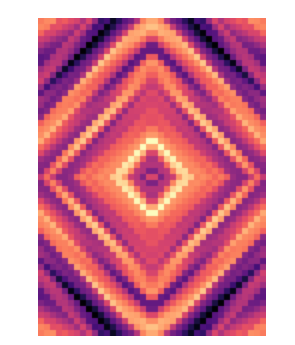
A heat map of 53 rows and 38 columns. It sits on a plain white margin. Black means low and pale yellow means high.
It mirrors both left to right and top to bottom. No overall slope runs across the table. There is no seam. The centre is the ninth with the highest average.
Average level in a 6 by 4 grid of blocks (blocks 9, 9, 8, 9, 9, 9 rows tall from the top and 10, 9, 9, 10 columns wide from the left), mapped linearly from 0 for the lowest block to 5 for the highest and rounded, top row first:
0 2 2 0 | 2 3 3 2 | 3 5 5 3 | 3 5 5 3 | 2 3 3 2 | 0 2 2 0
